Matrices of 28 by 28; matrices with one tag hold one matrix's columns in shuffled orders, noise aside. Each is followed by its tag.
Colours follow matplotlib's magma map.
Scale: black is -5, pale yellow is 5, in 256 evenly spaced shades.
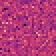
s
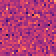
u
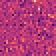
u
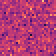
u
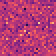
s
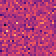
s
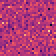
s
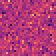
u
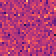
u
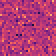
u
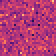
u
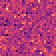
u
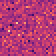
s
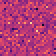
s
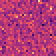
u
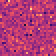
u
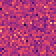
s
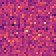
s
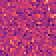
u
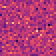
s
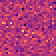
s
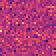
s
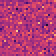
s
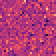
u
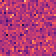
u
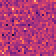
u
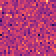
u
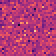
s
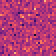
u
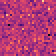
u
